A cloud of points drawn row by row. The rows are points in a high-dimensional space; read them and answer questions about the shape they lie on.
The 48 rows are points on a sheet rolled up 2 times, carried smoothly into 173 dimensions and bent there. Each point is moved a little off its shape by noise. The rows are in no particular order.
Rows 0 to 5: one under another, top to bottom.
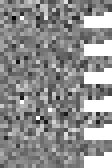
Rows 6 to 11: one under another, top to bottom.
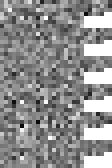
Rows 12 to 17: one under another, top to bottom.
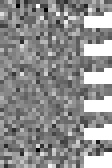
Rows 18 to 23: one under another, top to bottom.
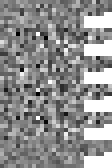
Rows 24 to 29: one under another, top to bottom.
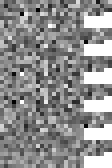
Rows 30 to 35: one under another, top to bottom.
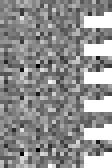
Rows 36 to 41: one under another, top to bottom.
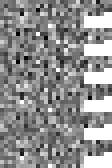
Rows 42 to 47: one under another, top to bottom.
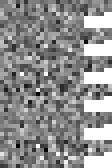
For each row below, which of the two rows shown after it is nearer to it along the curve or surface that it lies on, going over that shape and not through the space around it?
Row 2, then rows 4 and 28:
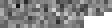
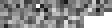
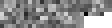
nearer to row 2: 28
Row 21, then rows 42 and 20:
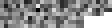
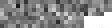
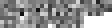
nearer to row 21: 20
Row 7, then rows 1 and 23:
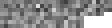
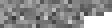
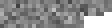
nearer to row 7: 1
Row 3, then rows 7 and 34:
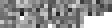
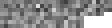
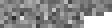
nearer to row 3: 7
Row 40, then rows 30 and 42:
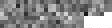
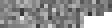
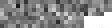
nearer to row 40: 42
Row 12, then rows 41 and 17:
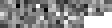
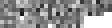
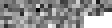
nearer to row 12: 17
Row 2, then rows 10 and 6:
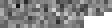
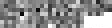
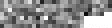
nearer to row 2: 6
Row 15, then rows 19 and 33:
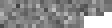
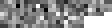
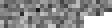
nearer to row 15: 33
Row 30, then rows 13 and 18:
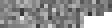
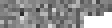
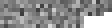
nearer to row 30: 13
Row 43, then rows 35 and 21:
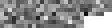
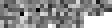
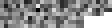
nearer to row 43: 35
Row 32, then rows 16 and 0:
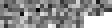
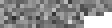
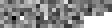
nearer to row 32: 0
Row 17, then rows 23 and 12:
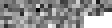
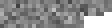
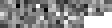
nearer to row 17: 12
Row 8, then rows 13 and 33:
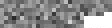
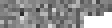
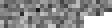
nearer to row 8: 13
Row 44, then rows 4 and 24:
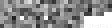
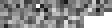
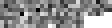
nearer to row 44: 24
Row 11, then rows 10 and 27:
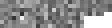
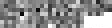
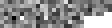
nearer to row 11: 27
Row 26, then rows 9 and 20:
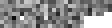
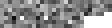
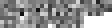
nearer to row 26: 9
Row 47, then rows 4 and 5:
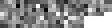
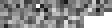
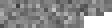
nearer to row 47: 4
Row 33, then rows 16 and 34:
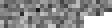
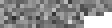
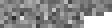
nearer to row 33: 34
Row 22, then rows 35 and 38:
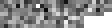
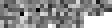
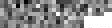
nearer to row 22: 38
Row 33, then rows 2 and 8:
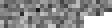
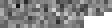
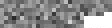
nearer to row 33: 2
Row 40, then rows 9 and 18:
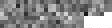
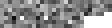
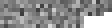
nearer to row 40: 9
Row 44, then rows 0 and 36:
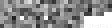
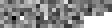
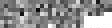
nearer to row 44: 0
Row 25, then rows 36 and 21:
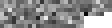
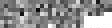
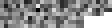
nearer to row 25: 36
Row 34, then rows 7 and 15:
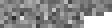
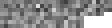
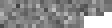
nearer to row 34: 15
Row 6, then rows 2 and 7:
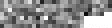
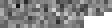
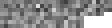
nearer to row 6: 2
